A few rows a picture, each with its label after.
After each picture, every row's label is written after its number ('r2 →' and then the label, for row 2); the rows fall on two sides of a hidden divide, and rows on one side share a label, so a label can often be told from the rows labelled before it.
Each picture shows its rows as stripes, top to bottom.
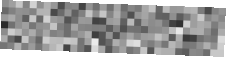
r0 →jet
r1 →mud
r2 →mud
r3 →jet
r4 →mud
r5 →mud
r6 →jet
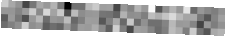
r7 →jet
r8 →jet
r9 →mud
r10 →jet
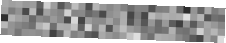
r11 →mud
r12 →jet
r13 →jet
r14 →mud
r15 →mud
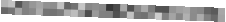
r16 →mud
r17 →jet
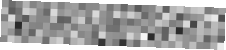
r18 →jet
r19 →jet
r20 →jet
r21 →mud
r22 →mud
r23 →jet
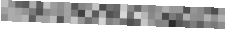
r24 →mud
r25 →mud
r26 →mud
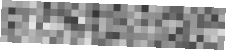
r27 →jet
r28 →mud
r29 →jet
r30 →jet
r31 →mud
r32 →mud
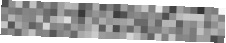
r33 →mud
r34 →jet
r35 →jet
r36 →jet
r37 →mud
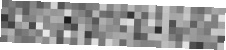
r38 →jet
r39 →jet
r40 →jet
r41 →jet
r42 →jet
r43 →jet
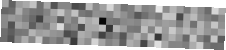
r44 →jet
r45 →jet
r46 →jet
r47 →jet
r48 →jet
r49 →jet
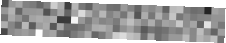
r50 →jet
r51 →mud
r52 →jet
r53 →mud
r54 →jet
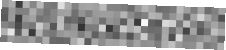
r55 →mud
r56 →jet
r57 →jet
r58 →mud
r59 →mud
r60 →jet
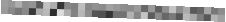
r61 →jet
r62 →mud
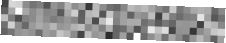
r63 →jet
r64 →jet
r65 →mud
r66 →jet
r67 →mud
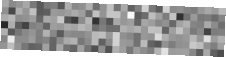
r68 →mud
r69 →jet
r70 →mud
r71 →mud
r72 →jet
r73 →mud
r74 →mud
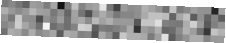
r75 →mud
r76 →jet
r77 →jet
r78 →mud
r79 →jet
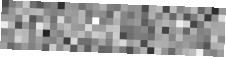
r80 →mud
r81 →jet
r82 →jet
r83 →mud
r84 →jet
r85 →jet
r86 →jet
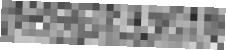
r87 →mud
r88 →mud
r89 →mud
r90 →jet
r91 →jet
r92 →jet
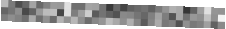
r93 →mud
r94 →mud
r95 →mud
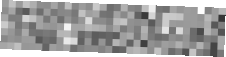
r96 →jet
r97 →jet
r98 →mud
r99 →mud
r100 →mud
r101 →mud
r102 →mud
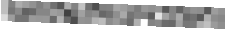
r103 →mud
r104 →mud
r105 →mud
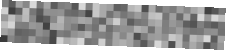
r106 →jet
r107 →jet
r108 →mud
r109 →mud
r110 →mud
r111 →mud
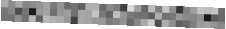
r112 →jet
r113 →mud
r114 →jet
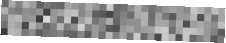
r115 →jet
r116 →mud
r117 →mud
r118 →jet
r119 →jet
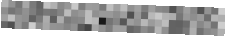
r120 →mud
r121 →jet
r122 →mud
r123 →jet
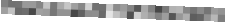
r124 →mud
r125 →mud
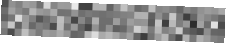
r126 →jet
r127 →mud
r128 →jet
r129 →mud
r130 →jet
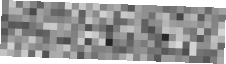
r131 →mud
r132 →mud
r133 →jet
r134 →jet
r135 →mud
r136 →jet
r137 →mud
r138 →mud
